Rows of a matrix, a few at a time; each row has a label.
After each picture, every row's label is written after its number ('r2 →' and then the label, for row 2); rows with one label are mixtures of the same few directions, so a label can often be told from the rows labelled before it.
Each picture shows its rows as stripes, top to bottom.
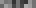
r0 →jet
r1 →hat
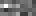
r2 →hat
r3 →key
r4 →key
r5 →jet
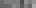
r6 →hat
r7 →hat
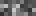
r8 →hat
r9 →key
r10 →hat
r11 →jet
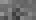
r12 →key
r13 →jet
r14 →key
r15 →jet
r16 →key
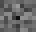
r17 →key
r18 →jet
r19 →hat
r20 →hat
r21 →jet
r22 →hat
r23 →jet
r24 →jet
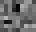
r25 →hat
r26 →jet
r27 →jet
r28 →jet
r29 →key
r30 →key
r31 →hat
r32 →key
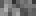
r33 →hat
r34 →key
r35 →key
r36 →key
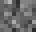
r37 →key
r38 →jet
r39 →hat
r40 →hat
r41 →jet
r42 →hat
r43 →key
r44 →hat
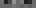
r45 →hat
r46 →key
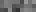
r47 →hat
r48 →hat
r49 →key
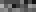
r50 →hat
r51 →jet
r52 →key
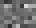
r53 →key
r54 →hat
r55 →hat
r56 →key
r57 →hat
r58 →hat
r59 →key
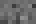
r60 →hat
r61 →hat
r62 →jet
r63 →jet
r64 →jet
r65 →key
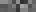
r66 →jet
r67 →jet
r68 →jet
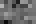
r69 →jet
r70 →jet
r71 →hat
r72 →key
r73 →hat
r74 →key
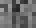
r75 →jet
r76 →key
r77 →jet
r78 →hat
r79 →jet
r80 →jet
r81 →jet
